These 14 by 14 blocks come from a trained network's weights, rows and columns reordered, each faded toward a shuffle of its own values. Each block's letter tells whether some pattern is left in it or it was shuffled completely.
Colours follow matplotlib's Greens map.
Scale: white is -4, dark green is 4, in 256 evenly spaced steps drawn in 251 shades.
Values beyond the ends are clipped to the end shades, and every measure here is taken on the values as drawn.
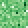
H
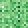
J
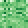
J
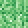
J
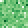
H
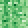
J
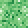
H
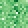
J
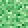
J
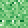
J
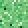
H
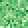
H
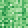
J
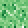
J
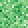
H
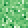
H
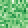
J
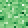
H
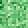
J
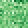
J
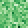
H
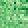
J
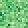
H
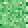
J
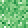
H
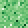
H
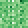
J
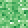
H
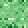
J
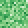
H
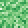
H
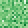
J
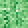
J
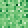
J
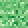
J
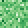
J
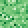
H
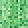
J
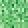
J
